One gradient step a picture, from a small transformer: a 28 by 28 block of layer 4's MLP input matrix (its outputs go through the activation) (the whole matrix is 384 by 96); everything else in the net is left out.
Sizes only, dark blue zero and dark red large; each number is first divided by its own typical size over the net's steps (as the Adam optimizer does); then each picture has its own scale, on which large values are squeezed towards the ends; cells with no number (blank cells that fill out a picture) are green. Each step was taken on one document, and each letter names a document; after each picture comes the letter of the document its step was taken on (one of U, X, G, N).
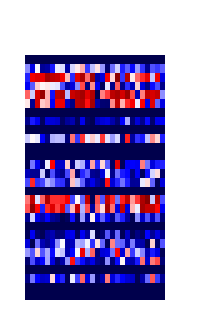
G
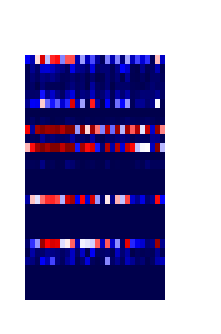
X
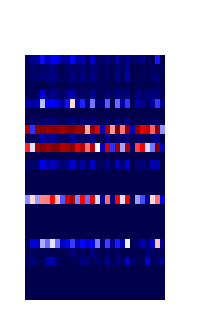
X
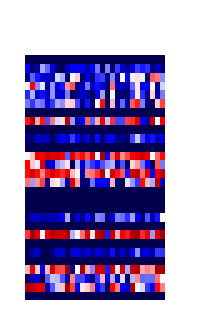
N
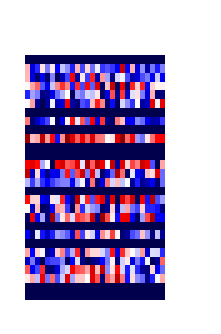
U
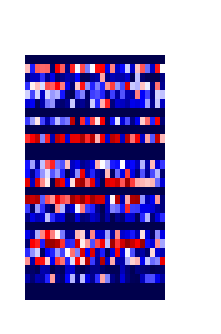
G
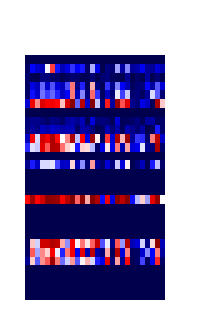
X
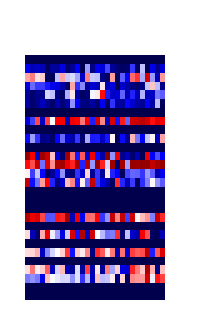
U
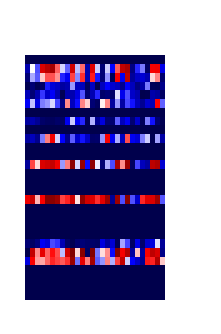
X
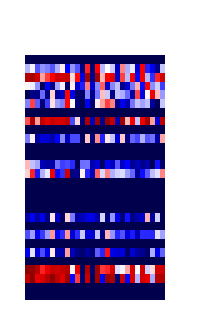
U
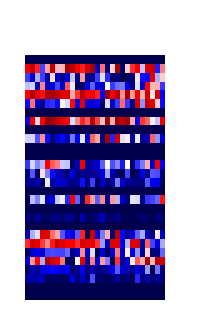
G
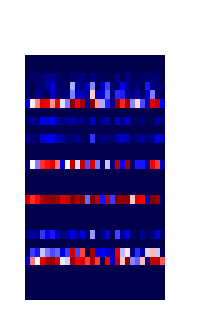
X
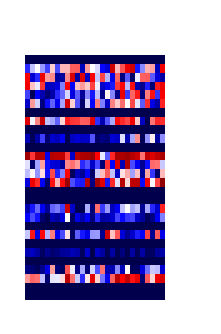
N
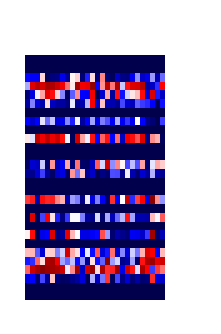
G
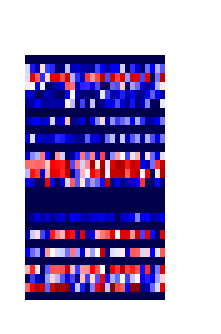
N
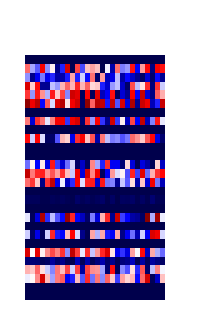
U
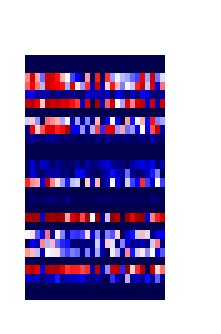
U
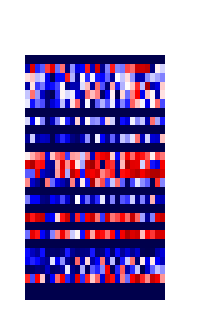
N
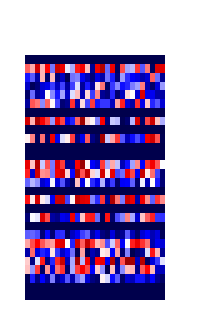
G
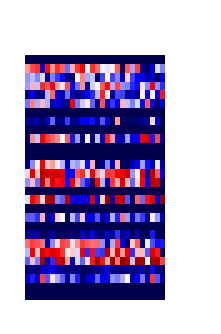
G
